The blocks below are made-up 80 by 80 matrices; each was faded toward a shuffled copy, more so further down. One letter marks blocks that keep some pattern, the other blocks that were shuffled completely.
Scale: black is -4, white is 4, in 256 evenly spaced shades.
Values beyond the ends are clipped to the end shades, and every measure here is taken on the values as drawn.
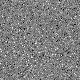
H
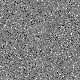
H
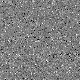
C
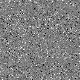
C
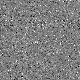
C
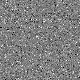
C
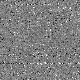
C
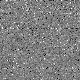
C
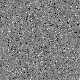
H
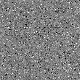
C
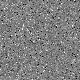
H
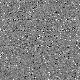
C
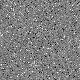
H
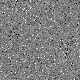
H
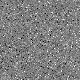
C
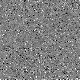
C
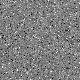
H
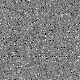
C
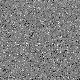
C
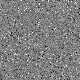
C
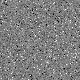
H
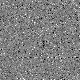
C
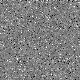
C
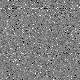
C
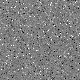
H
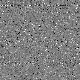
C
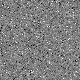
H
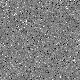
H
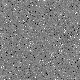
H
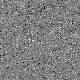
H
